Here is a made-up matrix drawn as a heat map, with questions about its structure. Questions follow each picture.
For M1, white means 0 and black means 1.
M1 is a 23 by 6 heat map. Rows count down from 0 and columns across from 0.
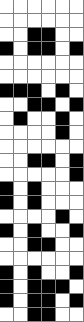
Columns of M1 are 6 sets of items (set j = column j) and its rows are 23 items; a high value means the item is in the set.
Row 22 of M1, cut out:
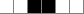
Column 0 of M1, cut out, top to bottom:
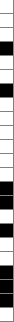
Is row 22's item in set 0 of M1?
no
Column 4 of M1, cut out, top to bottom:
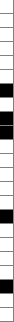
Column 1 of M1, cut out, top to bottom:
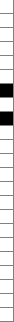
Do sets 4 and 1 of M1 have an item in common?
yes
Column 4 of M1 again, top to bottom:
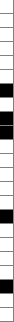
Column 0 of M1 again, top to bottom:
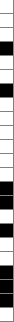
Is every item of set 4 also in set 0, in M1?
no
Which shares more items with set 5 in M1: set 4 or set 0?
set 0
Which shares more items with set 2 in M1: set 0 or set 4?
set 0
